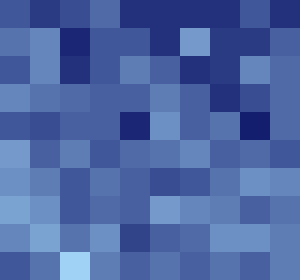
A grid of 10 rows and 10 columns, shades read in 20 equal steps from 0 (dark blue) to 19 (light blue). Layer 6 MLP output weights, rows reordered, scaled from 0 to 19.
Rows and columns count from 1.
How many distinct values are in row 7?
7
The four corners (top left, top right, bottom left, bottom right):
6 2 6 10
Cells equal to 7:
17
